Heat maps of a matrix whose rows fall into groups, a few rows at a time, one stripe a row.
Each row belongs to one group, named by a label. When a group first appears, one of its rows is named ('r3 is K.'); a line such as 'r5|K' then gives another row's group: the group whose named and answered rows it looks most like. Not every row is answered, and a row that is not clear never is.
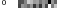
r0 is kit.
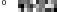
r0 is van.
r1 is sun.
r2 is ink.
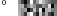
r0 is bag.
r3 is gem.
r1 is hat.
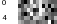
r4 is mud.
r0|bag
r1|kit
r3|bag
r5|hat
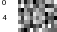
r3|mud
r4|ink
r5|mud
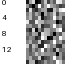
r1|bag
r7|sun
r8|mud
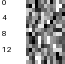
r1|sun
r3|ink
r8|sun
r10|bag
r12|sun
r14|gem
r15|gem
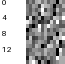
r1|mud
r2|van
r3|mud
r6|bag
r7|kit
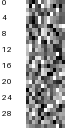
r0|bag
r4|bag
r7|mud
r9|bag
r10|gem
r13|hat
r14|gem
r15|ink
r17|mud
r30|mud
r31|hat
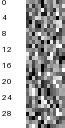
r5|sun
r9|mud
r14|ink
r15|hat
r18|bag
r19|sun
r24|van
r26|kit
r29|bag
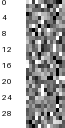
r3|kit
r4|mud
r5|van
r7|bag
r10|gem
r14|mud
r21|ink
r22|van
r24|gem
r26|hat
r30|sun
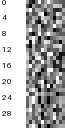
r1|sun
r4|mud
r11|sun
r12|ink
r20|van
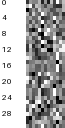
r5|van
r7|bag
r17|hat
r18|bag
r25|gem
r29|sun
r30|kit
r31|van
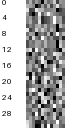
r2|gem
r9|ink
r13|sun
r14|van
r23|van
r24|mud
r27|mud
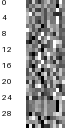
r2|hat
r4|hat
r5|hat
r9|bag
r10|sun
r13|bag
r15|van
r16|bag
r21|gem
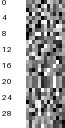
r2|kit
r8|kit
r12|mud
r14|gem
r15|hat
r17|bag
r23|hat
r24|mud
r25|kit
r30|ink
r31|ink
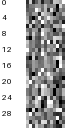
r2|kit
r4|bag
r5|ink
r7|mud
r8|ink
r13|ink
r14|sun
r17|van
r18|bag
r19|ink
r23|mud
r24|gem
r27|sun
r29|hat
